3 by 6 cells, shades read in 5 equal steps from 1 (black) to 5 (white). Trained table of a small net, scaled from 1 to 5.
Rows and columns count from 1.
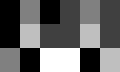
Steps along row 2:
up down same up down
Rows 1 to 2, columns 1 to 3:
1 3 1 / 1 4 2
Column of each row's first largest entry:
2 2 3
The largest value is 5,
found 2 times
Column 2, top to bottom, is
3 4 1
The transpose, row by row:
1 1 3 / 3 4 1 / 1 2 5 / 2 2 5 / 3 4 1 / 2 2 4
